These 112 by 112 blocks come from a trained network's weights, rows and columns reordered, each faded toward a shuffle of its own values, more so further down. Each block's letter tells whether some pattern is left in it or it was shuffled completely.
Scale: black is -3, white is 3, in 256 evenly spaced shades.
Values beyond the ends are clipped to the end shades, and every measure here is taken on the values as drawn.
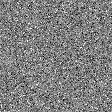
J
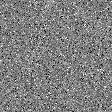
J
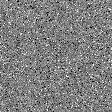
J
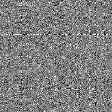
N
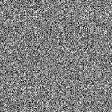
N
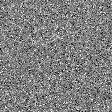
J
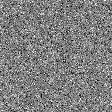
J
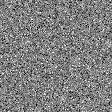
J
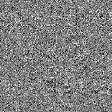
N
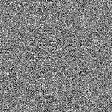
N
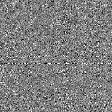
N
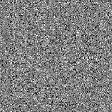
N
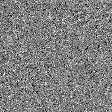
J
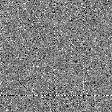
N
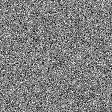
J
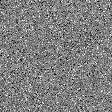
J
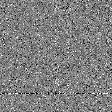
N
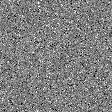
J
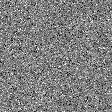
J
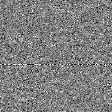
N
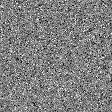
J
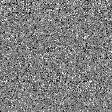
N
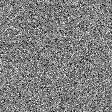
J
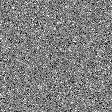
J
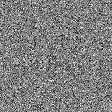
N
